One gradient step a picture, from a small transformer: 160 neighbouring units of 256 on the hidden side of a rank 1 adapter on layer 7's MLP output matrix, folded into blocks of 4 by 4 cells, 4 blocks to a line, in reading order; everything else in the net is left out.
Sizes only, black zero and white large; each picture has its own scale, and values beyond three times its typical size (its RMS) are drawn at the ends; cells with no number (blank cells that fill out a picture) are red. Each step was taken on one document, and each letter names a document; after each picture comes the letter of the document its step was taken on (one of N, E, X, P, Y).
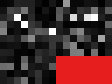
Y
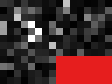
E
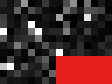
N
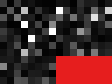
Y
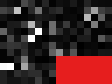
E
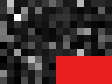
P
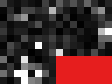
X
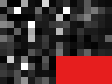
N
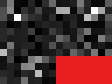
P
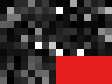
X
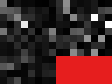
Y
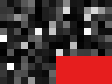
E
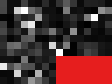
E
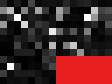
Y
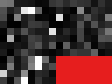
P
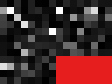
Y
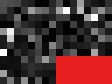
P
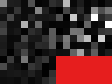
Y
